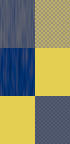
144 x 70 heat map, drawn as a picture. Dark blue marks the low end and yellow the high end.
It is made of 3 by 2 panels. Panel 1,1: low, streaked downward, faint in contrast. Panel 1,2: high, checkered. Panel 2,1: very low, streaked downward, faint in contrast. Panel 2,2: very high, flat. Panel 3,1: very high, flat. Panel 3,2: low, checkered, faint in contrast.
